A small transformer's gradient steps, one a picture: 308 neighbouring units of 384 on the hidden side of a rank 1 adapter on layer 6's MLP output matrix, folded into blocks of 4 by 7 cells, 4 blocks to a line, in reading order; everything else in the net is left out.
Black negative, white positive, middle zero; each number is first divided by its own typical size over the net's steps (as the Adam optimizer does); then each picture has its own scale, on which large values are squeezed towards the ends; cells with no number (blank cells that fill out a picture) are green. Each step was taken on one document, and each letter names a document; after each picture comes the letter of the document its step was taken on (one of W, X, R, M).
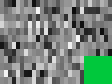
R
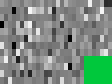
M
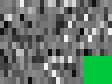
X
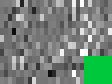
X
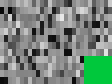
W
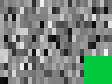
W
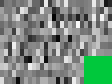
W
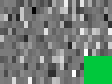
X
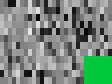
R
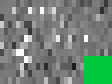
M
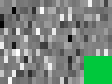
M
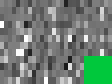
M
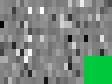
M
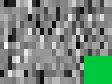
R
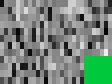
W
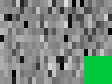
X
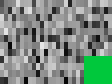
W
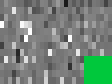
M
